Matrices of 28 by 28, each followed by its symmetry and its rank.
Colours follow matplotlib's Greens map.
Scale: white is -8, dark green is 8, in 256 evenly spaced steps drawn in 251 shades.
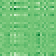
neither, rank two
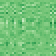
neither, rank three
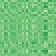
neither, rank two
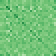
symmetric, rank five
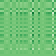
neither, rank one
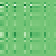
neither, rank one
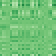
neither, rank two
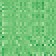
neither, rank three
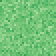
neither, full rank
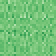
neither, rank three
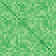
symmetric, rank five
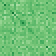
symmetric, rank five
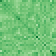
symmetric, rank five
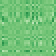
neither, rank two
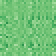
neither, rank three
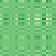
neither, rank one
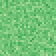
neither, full rank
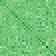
symmetric, rank five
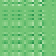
neither, rank one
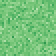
neither, full rank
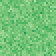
neither, full rank
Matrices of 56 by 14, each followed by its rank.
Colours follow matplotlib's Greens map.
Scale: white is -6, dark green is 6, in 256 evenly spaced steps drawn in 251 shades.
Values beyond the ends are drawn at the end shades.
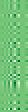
one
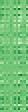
two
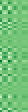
one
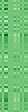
one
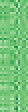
two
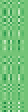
one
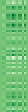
one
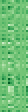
two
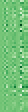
two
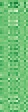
two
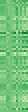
two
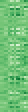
two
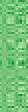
two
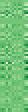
two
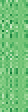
two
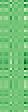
one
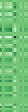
one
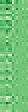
two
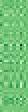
two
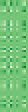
one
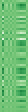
one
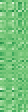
two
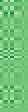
one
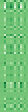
one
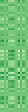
one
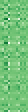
two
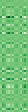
one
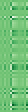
one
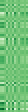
one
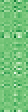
two
